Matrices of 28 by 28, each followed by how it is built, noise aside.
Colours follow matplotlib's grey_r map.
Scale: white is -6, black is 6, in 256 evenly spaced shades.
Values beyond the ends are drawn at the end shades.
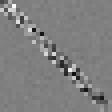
banded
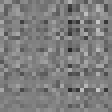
low rank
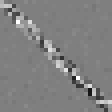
banded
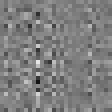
low rank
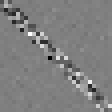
banded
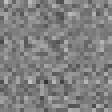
low rank
